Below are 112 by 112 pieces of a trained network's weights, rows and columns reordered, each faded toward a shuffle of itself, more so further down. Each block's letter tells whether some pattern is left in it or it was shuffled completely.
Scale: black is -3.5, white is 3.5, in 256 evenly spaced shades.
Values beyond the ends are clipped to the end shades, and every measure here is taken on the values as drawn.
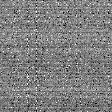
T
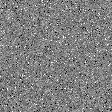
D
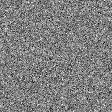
D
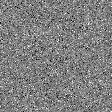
D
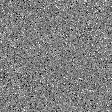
D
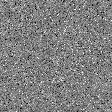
D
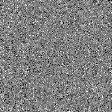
T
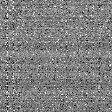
T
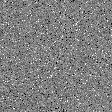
D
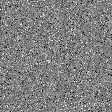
D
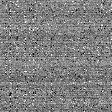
T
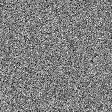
D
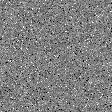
D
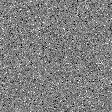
D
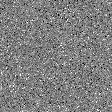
D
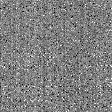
T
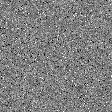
D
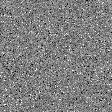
D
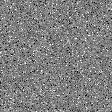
D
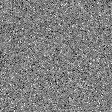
D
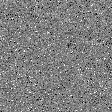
D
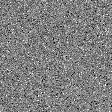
D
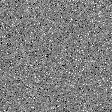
D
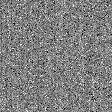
T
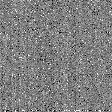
T
